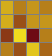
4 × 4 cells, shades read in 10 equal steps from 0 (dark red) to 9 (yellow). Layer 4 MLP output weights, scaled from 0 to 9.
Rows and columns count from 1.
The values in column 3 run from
0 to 8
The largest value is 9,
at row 3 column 2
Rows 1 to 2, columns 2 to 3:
5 6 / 3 6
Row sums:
23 22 16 20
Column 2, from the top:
5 3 9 3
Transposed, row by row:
7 7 2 5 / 5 3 9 3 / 6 6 0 8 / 5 6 5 4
